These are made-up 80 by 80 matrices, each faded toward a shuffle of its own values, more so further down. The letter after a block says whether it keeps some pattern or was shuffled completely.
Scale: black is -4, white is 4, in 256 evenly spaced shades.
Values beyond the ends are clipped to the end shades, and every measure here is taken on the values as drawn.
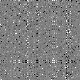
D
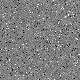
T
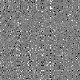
D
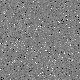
T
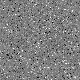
T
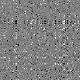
D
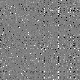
D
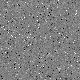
T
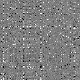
D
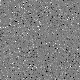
T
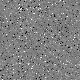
T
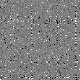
D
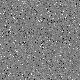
T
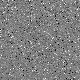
T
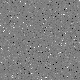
T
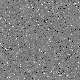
T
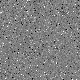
T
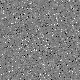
T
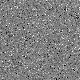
T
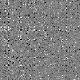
D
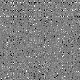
D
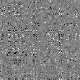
D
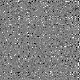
D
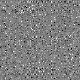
D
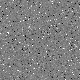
T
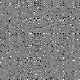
D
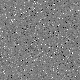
T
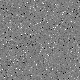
T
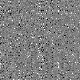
D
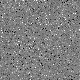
T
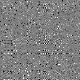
D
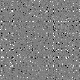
D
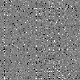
D
